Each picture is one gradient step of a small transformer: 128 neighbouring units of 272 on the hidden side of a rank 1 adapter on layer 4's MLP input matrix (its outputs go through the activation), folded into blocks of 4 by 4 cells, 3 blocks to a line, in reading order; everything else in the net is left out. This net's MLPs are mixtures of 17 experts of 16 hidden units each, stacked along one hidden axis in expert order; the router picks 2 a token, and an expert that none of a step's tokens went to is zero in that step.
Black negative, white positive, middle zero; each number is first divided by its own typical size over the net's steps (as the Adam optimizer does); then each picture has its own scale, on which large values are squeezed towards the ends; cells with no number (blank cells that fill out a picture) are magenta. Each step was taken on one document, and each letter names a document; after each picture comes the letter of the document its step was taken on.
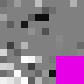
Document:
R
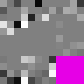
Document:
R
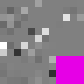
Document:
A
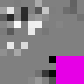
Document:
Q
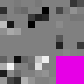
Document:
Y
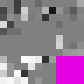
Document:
R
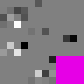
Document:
Q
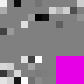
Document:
R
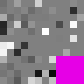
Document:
Q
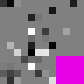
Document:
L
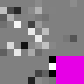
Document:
Q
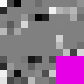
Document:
R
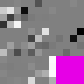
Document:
Q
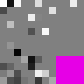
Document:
L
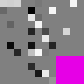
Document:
L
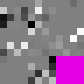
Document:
Q
